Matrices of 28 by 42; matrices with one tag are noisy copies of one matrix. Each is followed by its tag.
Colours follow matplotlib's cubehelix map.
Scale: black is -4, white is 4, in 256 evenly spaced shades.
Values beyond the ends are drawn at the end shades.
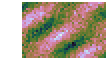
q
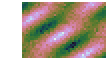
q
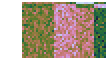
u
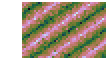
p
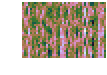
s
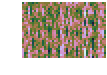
s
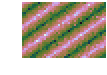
p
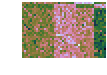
u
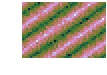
p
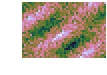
q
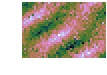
q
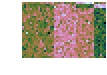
u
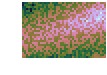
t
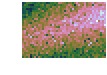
t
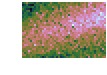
t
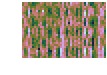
s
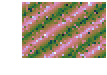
p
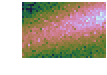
t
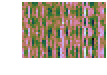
s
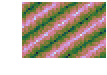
p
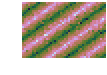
p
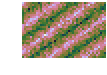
p
